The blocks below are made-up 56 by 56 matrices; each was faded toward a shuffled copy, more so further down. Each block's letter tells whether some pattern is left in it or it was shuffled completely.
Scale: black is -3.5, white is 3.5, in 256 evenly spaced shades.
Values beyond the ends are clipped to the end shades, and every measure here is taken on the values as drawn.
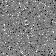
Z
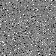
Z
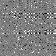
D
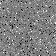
Z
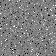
Z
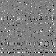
D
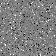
Z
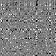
D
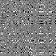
D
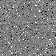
Z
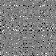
D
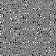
D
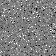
Z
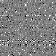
D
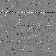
D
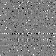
D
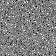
Z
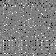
D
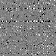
D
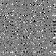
D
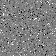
Z
